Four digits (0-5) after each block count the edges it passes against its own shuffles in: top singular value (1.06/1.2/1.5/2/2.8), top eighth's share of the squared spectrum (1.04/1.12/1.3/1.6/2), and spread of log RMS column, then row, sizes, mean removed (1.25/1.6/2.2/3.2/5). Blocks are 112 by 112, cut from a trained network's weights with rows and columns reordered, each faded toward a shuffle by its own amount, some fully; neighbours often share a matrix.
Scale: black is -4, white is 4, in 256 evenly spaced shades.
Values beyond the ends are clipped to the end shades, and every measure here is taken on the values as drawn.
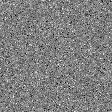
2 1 0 0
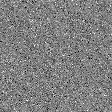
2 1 0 0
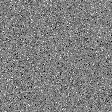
0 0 0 0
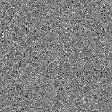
3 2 2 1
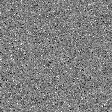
2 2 1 0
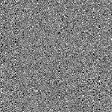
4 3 3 1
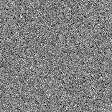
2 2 1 0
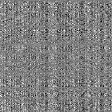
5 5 1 4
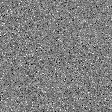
0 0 0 0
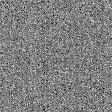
2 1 0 0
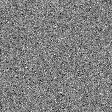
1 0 0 0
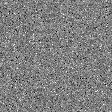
0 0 0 0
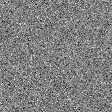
0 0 0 0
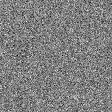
1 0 0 0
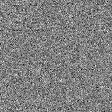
3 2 0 1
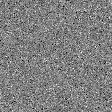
0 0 0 0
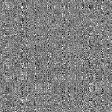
4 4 4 2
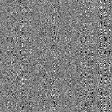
4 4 4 1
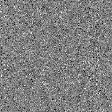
3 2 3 0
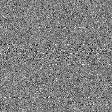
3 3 0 3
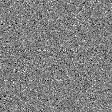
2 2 0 2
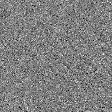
2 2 0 2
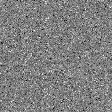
1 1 0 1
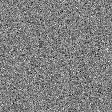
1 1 0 0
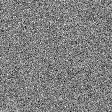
1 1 0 0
